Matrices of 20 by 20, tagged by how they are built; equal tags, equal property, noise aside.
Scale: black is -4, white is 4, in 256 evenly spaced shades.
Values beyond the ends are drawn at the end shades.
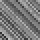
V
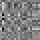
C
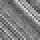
V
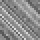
V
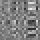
C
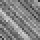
V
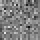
C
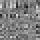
C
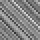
V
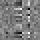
C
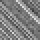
V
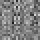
C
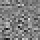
C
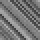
V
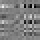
C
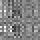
C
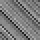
V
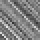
V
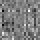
C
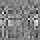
C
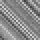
V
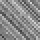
V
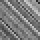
V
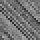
V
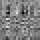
C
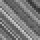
V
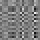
C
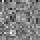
C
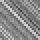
V
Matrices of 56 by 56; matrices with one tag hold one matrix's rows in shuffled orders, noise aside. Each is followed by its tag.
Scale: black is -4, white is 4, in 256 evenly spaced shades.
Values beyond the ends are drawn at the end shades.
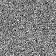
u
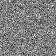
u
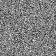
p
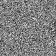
p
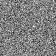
p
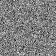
u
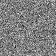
u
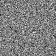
p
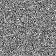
u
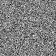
p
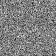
u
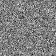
u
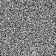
p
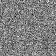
u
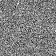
u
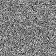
u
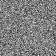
p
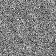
u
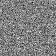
u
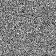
u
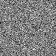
p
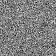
u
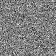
u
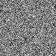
p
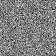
u
